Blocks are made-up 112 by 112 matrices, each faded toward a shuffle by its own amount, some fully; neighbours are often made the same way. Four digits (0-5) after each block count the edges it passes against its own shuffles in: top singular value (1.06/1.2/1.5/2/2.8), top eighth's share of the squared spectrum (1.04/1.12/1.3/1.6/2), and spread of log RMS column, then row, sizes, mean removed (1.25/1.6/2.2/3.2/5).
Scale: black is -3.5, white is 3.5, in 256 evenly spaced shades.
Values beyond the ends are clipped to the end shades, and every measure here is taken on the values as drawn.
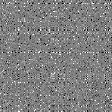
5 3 2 2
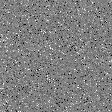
0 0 0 0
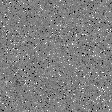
2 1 0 0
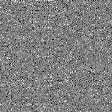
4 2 1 1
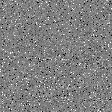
3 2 0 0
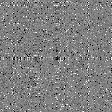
4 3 2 2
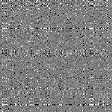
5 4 2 3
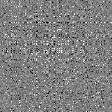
4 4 2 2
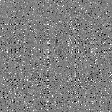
4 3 2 2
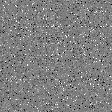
3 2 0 1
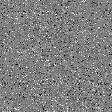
3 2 0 1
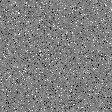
0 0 0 0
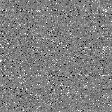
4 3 1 2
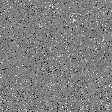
2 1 0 0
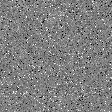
0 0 0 0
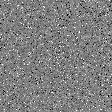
0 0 0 0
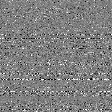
2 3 0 4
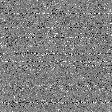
2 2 0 3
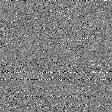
2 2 0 3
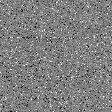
1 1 0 1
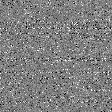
1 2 0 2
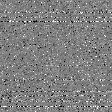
3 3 0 3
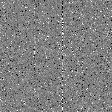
3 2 2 0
